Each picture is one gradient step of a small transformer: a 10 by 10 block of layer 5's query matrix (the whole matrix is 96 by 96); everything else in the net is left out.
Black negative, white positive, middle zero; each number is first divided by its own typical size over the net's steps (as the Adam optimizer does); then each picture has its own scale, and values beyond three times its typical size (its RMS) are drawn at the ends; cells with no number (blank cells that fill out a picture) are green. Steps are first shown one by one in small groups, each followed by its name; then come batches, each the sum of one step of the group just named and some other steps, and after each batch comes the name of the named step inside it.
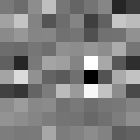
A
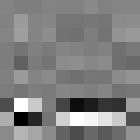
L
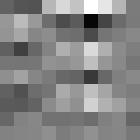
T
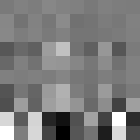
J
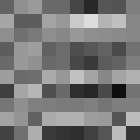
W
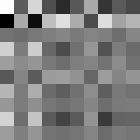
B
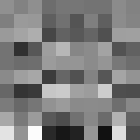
J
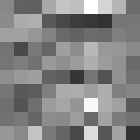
T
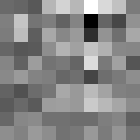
T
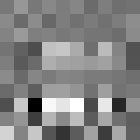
J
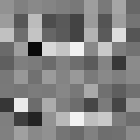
L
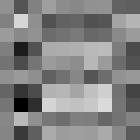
A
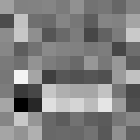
B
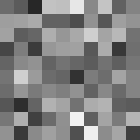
L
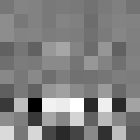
J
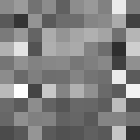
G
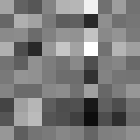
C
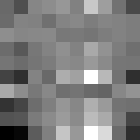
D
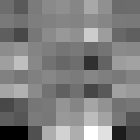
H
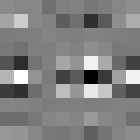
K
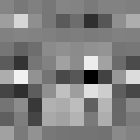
K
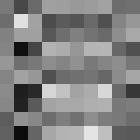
H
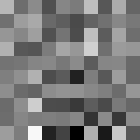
C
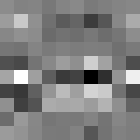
K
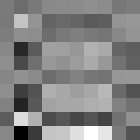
H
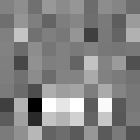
D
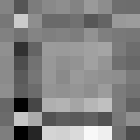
H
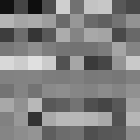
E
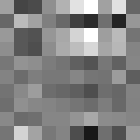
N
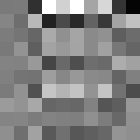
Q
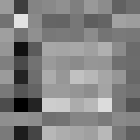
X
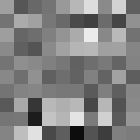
N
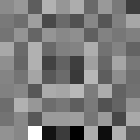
Q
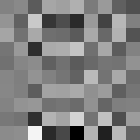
Q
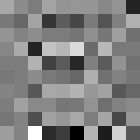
Q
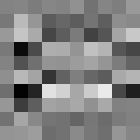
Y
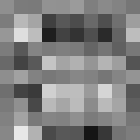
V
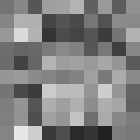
V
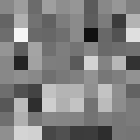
V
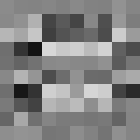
Y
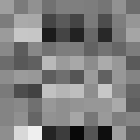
V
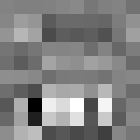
V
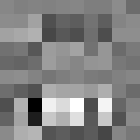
V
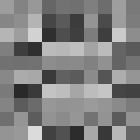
Y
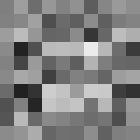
Y
